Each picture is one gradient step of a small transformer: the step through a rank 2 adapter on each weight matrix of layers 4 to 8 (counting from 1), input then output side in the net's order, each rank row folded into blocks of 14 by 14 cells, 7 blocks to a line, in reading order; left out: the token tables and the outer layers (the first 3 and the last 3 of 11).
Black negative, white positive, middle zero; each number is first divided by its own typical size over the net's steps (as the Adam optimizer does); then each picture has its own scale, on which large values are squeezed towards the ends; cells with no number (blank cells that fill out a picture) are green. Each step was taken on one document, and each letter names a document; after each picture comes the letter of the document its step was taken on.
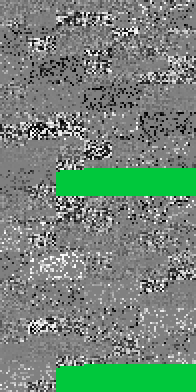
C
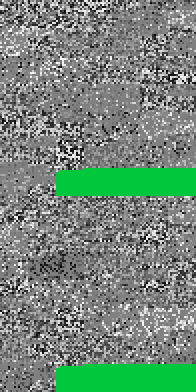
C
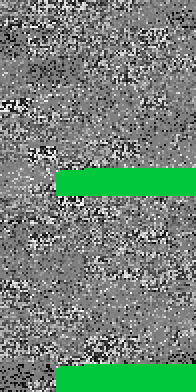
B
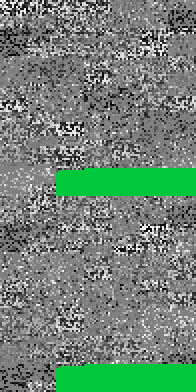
B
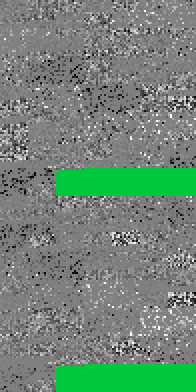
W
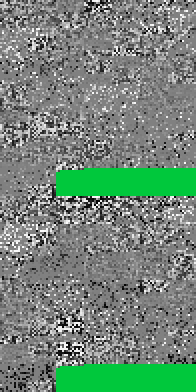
C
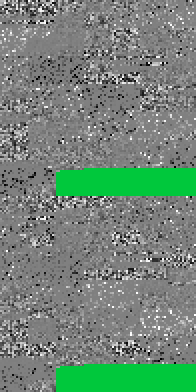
W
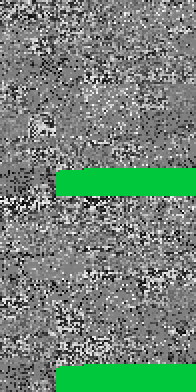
C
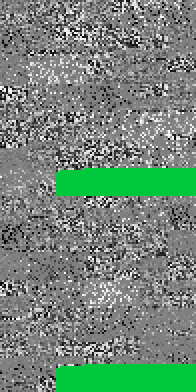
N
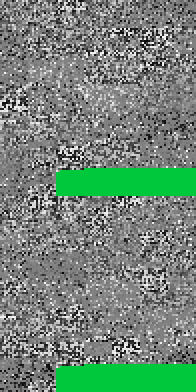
B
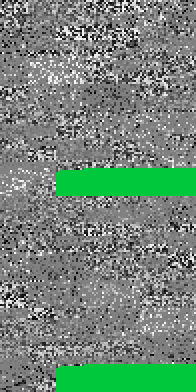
N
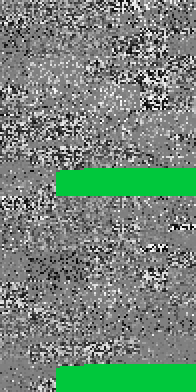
N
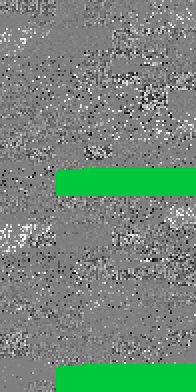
W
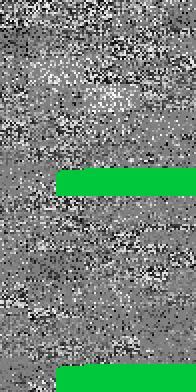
N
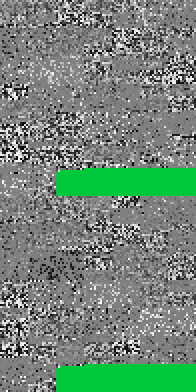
N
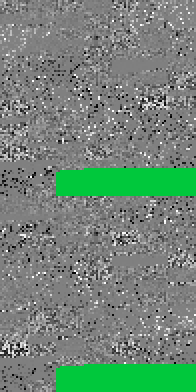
W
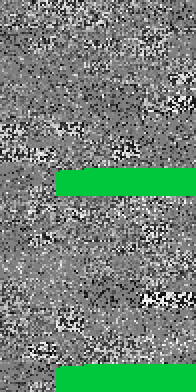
B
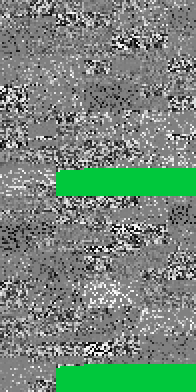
N
